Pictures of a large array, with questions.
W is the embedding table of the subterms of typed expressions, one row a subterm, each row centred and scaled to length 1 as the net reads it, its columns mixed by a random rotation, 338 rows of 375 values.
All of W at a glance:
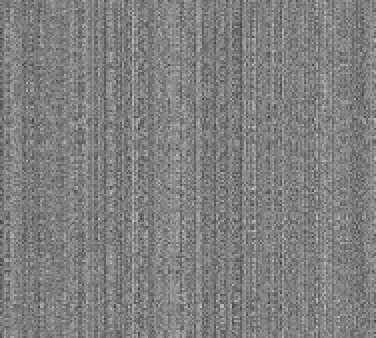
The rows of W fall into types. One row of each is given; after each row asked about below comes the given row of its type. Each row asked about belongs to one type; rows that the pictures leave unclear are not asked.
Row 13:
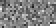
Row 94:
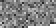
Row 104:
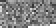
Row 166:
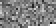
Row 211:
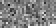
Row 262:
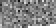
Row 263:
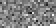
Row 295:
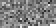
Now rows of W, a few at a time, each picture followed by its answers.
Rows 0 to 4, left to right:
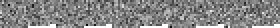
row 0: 211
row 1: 166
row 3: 13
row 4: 13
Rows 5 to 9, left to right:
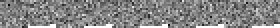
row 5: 94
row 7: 13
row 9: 94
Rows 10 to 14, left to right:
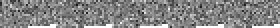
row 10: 262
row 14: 94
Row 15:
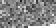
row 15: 211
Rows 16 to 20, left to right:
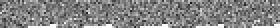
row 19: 94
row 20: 295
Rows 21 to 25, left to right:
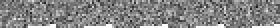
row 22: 166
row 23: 262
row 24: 166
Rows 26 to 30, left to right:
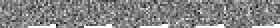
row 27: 295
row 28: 166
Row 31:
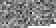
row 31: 263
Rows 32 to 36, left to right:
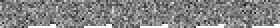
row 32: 94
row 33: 104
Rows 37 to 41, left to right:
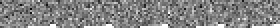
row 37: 263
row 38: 166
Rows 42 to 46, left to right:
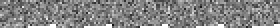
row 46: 94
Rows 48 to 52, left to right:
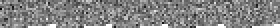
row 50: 13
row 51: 94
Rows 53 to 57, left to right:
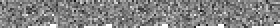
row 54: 262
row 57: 166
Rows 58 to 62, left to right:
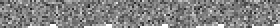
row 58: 263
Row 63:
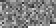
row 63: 94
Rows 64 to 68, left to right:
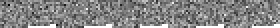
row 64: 13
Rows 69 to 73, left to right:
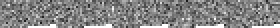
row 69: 295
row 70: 211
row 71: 104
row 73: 166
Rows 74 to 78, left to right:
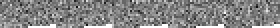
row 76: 262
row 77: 94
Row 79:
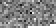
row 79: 263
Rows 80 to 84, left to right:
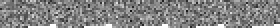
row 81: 211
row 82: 262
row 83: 262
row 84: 94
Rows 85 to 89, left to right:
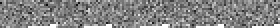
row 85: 263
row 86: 94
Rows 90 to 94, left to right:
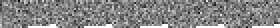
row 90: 262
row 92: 94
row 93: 263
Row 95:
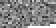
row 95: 263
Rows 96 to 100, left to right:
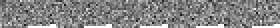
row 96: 13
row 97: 104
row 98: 295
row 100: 166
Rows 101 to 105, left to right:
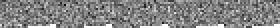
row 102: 13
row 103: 166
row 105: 295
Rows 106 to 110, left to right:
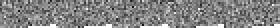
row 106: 262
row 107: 262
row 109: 104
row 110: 295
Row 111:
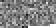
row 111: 94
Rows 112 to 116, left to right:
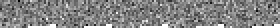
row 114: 295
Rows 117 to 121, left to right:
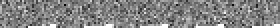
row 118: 211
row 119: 211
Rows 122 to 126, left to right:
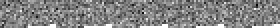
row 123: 94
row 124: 263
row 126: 166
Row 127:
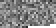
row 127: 94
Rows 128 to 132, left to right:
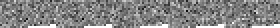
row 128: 295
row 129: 104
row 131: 262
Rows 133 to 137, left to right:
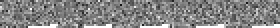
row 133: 104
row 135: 166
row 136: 13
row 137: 94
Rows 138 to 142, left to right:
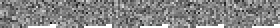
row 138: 166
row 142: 262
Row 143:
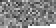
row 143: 104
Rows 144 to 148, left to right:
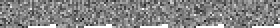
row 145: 295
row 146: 166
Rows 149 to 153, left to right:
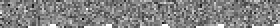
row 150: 104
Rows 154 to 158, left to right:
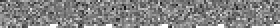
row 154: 104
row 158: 166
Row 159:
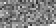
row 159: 166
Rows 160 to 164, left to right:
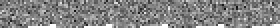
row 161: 262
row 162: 211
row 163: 104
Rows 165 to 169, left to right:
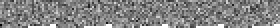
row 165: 295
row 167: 295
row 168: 104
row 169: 211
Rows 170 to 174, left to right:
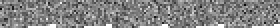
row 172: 166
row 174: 13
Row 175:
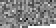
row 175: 295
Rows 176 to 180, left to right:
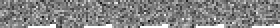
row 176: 166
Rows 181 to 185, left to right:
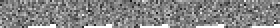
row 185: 13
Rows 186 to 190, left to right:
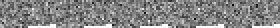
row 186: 94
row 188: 166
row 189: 104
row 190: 211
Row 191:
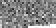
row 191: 211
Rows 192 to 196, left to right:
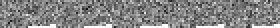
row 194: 263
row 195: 13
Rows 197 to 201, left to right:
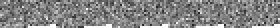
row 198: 104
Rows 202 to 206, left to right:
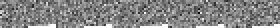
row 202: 211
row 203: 295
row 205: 263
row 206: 13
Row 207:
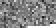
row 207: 166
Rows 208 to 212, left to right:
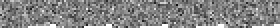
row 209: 104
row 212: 94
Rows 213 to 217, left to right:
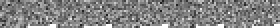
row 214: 13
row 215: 295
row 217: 295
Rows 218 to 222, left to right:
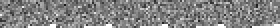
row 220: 166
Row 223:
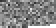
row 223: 104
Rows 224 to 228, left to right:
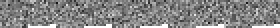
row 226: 166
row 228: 94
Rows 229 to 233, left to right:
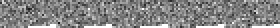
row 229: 211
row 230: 94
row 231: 166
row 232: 13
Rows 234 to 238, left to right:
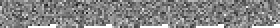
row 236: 104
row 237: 104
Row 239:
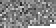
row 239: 13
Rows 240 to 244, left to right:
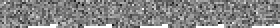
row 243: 13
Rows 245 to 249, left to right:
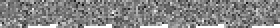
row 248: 295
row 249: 94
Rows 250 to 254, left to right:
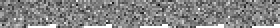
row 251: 13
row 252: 263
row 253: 104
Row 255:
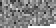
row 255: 262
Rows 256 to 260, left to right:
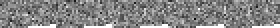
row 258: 94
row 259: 104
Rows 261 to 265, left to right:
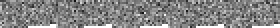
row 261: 94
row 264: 262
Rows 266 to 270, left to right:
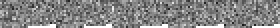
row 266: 166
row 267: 295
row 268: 104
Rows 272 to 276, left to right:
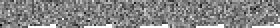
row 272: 295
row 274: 94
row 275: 13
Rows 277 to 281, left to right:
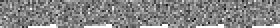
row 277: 262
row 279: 104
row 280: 295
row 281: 262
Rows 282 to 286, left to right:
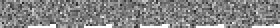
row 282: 94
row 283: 295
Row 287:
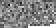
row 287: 13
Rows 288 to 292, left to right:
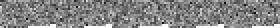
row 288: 104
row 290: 166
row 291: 94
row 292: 263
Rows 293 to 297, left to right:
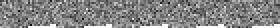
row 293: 262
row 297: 104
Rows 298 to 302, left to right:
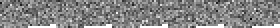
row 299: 13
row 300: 295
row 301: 295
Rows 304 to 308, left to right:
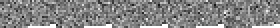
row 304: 263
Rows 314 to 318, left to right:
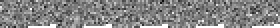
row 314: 104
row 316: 295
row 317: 295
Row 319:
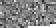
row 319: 166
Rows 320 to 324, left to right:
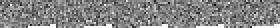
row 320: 13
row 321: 295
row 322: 166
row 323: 263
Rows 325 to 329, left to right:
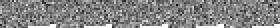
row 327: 295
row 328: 211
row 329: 263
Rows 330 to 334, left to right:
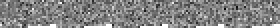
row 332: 104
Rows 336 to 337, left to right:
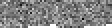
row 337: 104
